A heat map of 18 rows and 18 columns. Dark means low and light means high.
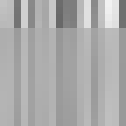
Ninth with the lowest average: top middle. Seam: horizontal, 20% of the way down, the bottom part calmer. Grain: streaks running down. Ninth with the highest average: top right.
